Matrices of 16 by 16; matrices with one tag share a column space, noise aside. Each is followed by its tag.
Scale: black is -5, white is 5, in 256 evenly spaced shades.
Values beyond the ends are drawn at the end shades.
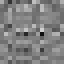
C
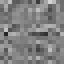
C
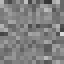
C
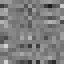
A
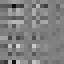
A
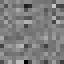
A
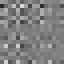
A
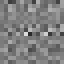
C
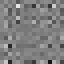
A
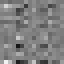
A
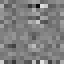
A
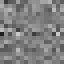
C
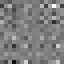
A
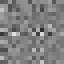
C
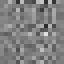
C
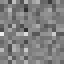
C
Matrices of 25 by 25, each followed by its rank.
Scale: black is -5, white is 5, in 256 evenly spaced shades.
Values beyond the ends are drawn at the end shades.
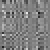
two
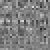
five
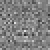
five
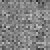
five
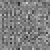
five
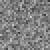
full rank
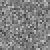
full rank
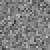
full rank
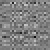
three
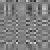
two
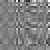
two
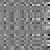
two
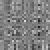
three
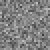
full rank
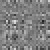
three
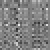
three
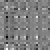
two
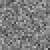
full rank
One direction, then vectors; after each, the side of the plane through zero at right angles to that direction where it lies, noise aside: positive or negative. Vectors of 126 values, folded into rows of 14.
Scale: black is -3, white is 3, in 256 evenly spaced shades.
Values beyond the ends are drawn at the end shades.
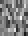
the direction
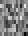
positive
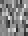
positive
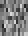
negative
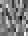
negative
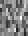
positive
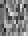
negative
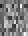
negative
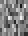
positive
